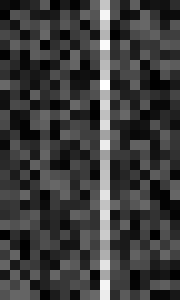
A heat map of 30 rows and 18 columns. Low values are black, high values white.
There is no overall slope. Column 11 stands out from the rest. The values are skewed, with a long tail toward high values.
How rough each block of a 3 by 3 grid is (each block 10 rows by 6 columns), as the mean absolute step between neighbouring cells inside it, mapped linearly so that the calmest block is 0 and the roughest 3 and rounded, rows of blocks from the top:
0 3 0 | 0 3 0 | 0 2 0
